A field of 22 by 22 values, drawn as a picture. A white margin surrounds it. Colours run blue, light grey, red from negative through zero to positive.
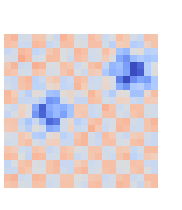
Overall the values sit about 50% of the way up the scale. Two dips sink into the field. The top right is the ninth with the lowest average.
